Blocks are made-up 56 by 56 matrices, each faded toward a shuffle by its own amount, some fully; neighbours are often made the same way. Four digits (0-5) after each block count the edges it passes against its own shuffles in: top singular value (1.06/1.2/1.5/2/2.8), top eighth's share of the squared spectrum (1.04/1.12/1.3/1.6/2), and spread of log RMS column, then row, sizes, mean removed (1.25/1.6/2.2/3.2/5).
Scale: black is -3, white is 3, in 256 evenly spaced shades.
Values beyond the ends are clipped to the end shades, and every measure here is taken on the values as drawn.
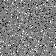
0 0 0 0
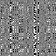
4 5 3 2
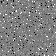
0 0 0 0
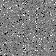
2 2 1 0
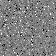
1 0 0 0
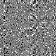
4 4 2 1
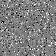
2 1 0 0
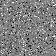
0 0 0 0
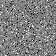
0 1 0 0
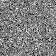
2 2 0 2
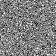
0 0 0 0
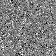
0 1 0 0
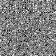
2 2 0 2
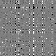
5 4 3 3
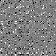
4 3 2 1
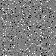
3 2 1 1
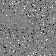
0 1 0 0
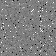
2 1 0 0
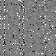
4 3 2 1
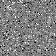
2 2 0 0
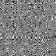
4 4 2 2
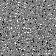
1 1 0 0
